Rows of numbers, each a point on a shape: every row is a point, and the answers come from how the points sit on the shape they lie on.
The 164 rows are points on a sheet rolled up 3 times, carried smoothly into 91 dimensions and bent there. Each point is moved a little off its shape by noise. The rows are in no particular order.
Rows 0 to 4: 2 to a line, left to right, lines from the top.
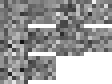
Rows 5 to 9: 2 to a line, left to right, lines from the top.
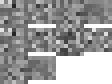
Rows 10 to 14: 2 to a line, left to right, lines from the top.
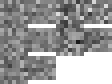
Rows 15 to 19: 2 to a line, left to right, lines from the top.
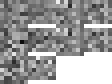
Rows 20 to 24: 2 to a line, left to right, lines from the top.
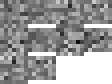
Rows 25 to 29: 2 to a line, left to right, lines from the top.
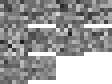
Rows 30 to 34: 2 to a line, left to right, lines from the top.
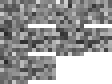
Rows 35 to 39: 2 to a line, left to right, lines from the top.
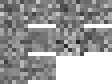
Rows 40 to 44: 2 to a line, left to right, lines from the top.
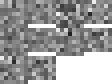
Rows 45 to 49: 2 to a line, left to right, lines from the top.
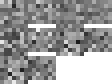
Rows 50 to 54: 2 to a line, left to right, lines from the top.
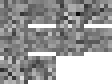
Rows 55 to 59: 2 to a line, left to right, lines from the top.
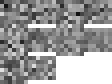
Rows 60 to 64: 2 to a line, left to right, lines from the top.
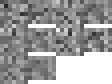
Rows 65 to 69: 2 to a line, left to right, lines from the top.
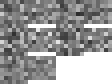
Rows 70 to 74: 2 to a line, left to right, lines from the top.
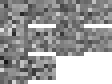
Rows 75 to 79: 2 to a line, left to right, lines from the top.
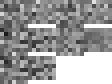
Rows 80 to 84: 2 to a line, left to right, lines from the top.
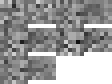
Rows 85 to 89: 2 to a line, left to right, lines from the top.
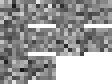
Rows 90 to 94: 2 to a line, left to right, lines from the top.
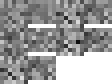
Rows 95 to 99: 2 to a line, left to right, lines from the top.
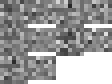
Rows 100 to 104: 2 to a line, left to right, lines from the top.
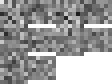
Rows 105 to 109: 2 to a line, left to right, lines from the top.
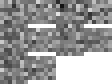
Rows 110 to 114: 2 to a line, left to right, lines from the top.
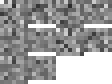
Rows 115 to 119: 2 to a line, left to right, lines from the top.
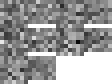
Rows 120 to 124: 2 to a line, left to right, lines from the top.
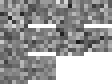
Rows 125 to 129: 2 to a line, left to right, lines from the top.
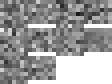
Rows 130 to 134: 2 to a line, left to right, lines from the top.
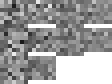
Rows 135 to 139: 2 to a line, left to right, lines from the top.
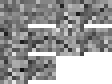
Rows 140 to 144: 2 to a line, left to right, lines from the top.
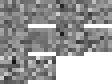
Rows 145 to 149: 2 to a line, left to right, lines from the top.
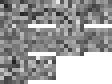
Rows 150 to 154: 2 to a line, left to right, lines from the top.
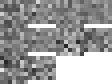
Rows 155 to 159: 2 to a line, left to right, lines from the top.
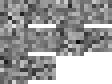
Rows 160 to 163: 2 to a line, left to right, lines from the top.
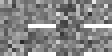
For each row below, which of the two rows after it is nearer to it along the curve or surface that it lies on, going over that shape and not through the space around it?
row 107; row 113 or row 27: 113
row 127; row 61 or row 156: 156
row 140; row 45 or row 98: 45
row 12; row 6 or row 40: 6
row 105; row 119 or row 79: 119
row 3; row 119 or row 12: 119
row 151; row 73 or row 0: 0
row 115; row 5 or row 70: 5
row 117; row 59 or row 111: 59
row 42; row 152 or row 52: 152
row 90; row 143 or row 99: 143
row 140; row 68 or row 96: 96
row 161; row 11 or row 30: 11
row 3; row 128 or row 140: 140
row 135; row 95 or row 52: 52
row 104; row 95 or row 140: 95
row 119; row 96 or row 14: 14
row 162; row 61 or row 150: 61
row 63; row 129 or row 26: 129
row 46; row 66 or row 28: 66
